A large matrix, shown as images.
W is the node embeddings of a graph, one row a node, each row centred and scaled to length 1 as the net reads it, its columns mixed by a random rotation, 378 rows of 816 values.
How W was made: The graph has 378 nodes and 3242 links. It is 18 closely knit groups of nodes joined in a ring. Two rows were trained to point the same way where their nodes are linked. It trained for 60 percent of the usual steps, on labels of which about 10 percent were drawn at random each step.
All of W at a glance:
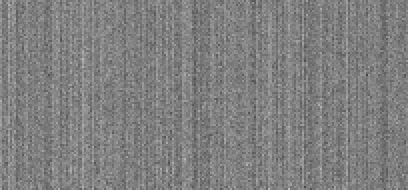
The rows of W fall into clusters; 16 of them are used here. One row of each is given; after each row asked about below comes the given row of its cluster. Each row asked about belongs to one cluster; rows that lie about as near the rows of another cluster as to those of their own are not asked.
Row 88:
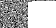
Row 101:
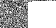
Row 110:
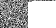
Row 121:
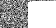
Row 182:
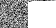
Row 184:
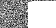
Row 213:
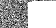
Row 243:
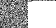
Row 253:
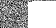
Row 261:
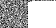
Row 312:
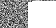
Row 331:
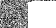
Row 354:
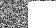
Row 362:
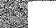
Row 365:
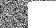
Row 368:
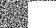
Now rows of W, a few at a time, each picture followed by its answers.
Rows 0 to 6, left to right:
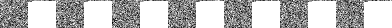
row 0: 110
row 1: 213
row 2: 354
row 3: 331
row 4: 101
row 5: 243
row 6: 101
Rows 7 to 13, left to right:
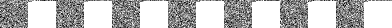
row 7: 368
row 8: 184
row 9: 331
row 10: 312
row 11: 354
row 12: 331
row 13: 365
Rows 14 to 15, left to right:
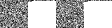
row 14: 88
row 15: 331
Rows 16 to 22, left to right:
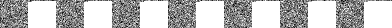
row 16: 354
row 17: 362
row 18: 253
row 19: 365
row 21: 88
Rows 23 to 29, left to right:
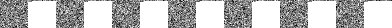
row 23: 243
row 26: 243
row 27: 331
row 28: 365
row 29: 354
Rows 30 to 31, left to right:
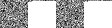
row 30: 312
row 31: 110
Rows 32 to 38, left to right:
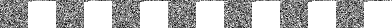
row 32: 110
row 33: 312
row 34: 362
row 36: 88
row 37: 213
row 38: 101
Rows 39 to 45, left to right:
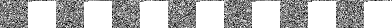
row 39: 121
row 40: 312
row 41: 365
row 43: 110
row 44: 253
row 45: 101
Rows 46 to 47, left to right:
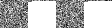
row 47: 362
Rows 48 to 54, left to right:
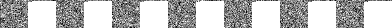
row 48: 354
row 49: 362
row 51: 182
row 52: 184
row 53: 88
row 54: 362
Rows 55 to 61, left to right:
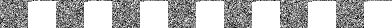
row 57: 312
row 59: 362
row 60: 368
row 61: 110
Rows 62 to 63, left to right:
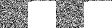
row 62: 88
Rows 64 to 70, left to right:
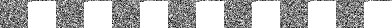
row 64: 121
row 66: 331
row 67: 354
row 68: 213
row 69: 182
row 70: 182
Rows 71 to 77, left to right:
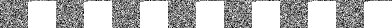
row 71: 110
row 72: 261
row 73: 184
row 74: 365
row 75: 312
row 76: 182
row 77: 362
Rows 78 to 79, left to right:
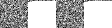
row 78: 121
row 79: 121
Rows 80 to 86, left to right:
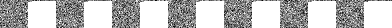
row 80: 184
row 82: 101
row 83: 354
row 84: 121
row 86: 362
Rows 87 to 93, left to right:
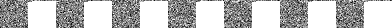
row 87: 365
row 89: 243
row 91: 368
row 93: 368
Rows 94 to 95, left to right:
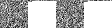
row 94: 312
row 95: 101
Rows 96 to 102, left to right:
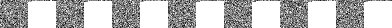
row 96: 331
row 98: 184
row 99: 365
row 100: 253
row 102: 354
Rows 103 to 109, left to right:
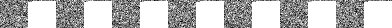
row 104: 182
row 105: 121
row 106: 312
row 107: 121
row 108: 110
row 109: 362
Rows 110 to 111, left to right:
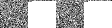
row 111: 213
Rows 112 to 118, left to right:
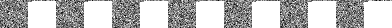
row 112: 88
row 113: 362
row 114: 213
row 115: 110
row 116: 312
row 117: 243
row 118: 101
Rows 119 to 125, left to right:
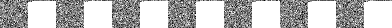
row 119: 362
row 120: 253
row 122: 261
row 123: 101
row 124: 184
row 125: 182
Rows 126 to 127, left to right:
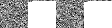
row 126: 253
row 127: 354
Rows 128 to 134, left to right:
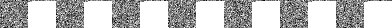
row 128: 261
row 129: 110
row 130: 354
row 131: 184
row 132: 101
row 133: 365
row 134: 88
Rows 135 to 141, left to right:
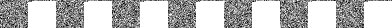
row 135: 331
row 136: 312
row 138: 184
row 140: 368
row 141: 362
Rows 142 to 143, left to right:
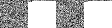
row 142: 253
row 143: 184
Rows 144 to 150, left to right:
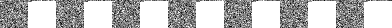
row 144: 88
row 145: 243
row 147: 101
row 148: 354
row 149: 365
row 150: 354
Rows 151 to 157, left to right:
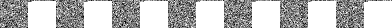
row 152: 354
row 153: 312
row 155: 110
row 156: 261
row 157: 101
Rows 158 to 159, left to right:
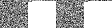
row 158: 312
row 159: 253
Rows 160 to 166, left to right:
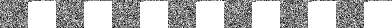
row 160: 101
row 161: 110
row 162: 110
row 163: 331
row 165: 354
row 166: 213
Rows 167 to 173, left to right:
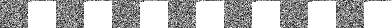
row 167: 261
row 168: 261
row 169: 253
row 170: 182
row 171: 253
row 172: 213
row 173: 365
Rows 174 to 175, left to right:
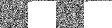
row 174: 184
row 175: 261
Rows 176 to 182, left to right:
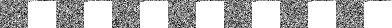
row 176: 182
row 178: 243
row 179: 362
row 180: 253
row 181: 182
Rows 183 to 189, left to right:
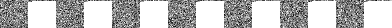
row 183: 362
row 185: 261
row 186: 354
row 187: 121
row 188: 101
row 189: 261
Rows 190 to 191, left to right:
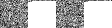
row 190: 121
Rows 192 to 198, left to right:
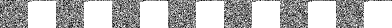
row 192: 365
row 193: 365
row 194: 88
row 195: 184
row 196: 368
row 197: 362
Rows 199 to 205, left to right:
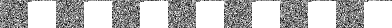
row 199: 213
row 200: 312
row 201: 101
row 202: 101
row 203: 110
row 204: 354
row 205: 312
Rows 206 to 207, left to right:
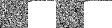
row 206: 261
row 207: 362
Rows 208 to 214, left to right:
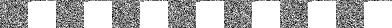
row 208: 261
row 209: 253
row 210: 368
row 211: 101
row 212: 88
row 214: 213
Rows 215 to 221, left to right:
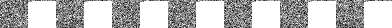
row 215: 261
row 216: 121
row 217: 213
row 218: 312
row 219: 261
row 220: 182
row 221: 121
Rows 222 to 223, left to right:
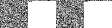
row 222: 253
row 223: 331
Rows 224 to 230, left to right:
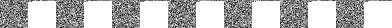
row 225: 261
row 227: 312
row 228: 182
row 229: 354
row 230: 253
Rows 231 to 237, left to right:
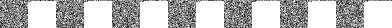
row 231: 261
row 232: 121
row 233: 88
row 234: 368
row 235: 213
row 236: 368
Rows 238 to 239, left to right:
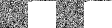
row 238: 312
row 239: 182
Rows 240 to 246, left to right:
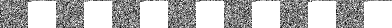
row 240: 110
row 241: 182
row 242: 101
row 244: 243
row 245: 312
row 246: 110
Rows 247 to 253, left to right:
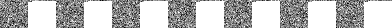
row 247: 312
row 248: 182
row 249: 261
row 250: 101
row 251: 101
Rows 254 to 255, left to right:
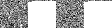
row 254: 331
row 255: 253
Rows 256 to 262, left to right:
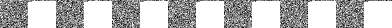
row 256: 213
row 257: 243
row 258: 331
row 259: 354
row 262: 362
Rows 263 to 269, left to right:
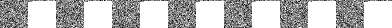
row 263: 88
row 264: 368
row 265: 362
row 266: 261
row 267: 261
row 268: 368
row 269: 331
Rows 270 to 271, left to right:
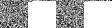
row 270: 312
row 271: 331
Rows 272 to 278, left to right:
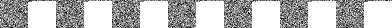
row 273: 243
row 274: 243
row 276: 362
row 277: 331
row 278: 362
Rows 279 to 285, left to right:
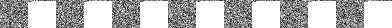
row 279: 182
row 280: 243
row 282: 354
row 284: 354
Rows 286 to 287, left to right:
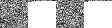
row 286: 354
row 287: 362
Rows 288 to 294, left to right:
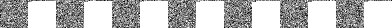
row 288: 121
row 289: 368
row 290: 261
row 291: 368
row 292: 253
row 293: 331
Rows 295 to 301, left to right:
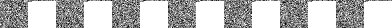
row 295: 101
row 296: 88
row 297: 243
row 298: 365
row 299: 261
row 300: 243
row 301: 121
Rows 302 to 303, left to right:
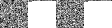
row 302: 354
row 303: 213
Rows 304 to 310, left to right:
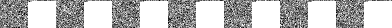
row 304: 182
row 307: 354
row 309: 331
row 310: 121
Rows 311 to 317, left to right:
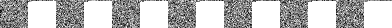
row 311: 121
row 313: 331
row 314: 368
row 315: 362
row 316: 243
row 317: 110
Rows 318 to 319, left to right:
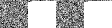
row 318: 261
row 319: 101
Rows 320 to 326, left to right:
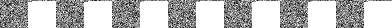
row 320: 243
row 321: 101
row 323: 110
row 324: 365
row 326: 365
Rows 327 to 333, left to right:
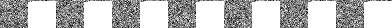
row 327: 121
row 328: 365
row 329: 243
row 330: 261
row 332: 261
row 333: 354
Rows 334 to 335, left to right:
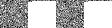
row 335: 184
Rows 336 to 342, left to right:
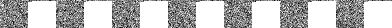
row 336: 362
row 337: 121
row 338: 88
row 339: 88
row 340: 362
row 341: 101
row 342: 121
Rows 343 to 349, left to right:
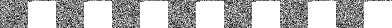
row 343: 253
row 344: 88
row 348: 213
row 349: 121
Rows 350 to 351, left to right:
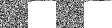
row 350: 331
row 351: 182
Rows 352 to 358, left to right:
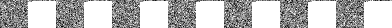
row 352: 243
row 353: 354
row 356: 312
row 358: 182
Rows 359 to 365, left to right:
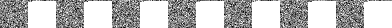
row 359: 312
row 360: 362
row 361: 368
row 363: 182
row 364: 110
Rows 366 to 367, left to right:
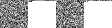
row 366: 253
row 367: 182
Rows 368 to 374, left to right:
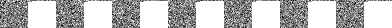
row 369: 365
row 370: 110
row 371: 331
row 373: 365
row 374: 312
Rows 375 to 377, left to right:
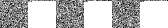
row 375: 312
